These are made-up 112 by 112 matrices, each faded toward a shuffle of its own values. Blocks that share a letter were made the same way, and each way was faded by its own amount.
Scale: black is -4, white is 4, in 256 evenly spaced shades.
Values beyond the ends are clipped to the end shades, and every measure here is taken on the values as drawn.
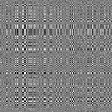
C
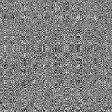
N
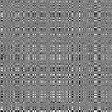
C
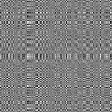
C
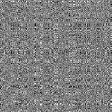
N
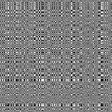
C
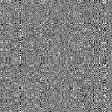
N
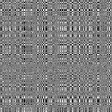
C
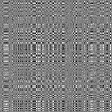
C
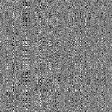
N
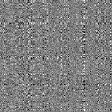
N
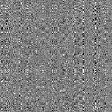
N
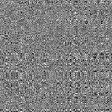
N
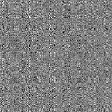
N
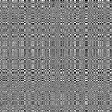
C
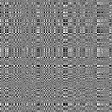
C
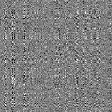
N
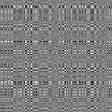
C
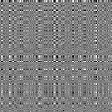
C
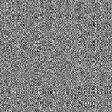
N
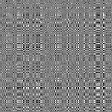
C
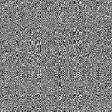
N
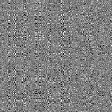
N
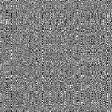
N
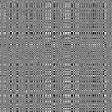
C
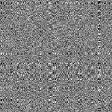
N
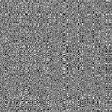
N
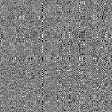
N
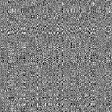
N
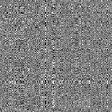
N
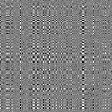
C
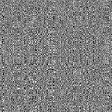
N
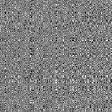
N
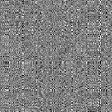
N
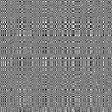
C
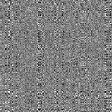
N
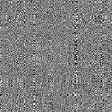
N
